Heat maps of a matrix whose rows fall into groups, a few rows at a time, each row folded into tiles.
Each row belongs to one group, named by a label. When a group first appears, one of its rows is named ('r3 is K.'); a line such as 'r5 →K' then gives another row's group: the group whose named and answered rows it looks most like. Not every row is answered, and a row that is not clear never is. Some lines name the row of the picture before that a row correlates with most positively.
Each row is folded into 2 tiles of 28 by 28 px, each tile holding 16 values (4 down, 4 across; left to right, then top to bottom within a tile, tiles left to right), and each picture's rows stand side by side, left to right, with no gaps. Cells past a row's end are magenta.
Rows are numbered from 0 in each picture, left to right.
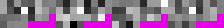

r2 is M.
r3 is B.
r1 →B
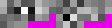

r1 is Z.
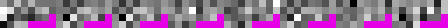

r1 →Z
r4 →M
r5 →Z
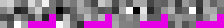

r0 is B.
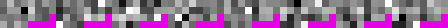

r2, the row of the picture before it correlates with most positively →3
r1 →M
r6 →M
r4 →B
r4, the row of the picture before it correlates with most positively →3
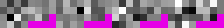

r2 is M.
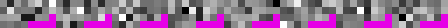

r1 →B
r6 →B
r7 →Z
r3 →B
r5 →M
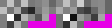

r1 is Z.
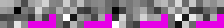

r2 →M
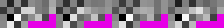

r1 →Z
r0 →Z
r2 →Z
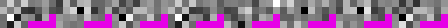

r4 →M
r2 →Z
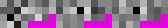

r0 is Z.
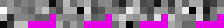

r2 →B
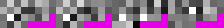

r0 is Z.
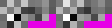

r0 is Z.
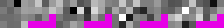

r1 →B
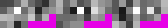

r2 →M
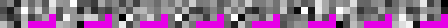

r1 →M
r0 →M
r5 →B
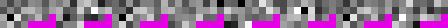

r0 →Z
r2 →Z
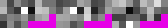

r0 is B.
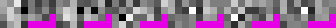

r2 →Z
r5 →B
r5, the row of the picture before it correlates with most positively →0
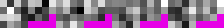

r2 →M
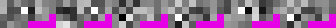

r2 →Z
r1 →M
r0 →B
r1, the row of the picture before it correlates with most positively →3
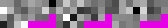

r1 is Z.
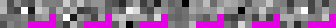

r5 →B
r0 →B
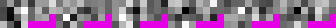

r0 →M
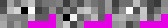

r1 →Z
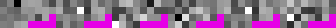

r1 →B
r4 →B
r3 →Z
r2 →M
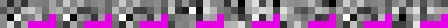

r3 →B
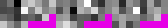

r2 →B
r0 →M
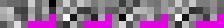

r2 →Z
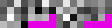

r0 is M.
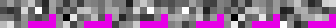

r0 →M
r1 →Z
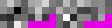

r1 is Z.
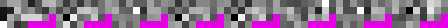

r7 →B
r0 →M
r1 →Z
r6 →B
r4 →Z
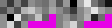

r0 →Z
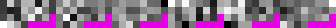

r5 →M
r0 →M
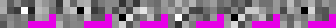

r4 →Z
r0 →B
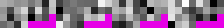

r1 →M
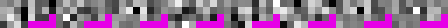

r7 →B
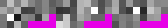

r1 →M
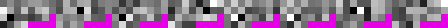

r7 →M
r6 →B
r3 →M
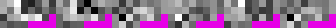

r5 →Z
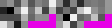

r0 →M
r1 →Z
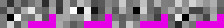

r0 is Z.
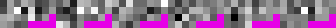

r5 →B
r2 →M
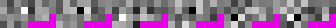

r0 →B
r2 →M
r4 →Z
